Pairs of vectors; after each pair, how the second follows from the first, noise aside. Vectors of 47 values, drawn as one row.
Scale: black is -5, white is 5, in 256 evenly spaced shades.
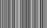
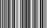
scaled up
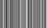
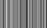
negated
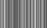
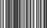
scaled up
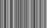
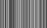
sign-scrambled
